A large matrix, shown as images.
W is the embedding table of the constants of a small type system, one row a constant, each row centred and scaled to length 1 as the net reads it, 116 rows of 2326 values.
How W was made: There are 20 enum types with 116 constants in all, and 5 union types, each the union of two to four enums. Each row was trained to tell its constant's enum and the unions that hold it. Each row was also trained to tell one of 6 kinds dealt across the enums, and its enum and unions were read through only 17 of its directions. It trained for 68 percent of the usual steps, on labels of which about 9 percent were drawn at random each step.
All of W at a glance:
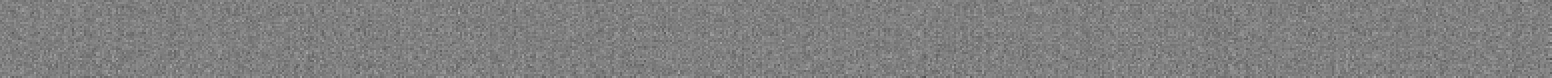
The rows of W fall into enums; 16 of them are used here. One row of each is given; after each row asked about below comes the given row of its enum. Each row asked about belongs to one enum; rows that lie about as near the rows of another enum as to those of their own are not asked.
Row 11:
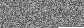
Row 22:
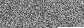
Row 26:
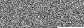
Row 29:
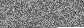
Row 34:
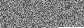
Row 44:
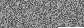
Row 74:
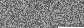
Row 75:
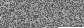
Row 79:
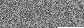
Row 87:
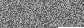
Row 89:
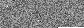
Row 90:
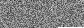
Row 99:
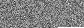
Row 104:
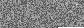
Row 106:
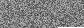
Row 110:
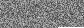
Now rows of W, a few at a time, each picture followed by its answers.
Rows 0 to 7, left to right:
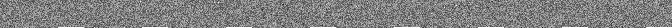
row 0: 11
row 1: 11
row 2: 89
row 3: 26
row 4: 44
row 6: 74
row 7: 87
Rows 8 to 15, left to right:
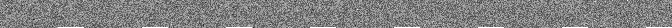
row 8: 29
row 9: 106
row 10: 34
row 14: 106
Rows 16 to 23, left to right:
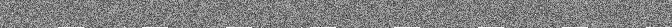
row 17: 89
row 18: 87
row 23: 90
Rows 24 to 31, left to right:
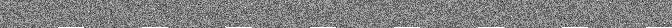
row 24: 75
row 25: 99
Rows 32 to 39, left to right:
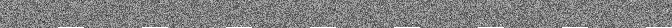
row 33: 90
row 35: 106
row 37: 44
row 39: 90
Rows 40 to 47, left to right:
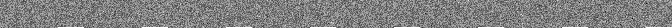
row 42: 104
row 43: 79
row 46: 79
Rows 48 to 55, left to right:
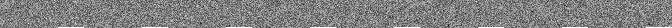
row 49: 89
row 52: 26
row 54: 11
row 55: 106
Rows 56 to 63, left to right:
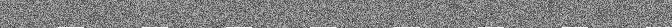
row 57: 90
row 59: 11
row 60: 44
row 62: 74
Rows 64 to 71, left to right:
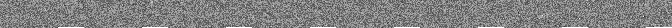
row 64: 26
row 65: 89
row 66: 74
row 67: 75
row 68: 89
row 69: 90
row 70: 104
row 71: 44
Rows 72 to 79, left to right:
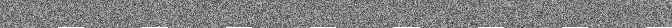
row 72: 11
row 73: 79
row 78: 75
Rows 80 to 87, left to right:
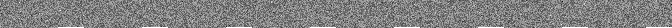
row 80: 34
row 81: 110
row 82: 110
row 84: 110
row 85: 87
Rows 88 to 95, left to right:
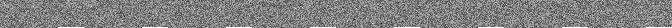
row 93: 44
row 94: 110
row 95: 99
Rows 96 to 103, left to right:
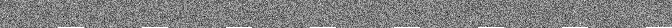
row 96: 79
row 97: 11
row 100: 99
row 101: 74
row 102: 79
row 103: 90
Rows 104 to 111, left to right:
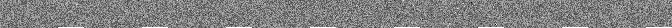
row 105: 106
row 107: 89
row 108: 79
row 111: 44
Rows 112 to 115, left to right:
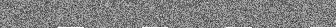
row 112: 74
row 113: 87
